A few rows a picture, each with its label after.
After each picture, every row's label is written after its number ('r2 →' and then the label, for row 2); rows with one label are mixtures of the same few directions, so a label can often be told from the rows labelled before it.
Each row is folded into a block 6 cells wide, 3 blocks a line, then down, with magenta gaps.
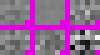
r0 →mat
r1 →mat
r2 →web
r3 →mat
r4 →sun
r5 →mat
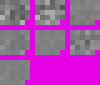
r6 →sun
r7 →mat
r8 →mat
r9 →sun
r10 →web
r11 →web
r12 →sun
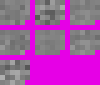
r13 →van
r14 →mat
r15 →mat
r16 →sun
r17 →mat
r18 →mat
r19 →mat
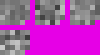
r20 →sun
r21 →van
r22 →van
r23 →mat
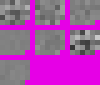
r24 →mat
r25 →van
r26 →web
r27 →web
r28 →sun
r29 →mat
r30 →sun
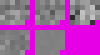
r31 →mat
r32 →web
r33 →sun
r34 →sun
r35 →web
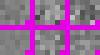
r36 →van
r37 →sun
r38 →sun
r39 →web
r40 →van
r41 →mat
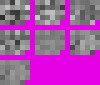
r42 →mat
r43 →mat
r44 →sun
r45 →web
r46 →mat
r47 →sun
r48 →sun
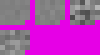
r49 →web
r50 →web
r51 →mat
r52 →mat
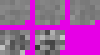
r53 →mat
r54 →van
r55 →sun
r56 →sun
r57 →mat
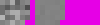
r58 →mat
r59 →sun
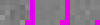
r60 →sun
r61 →van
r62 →web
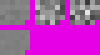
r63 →mat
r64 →van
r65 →web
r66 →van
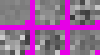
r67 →web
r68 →van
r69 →mat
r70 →van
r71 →sun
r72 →sun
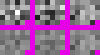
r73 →web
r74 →mat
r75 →sun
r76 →web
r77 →mat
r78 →sun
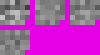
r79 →mat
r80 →van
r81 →mat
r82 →web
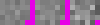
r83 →web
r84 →van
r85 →van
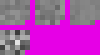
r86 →mat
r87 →van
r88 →sun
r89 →web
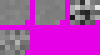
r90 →mat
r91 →sun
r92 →mat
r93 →web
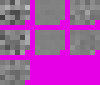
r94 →mat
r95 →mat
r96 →web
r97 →van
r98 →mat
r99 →sun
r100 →mat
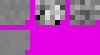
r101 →web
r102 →sun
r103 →mat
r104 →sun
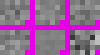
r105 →web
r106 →van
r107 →mat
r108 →mat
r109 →mat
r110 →van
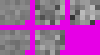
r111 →web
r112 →van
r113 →sun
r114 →mat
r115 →van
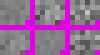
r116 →van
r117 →sun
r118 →web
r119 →sun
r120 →web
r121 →mat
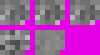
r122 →sun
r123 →sun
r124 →sun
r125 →mat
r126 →sun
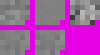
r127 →mat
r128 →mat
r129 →sun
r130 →van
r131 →van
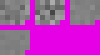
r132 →van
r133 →web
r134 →van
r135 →van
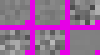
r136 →web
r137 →mat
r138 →van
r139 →mat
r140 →web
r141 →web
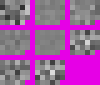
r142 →van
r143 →mat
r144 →van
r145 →web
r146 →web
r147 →web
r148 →web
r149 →web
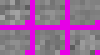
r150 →mat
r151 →mat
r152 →mat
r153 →mat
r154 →sun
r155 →sun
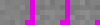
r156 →van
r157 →mat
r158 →mat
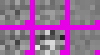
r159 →web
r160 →mat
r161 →van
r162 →web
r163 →mat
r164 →web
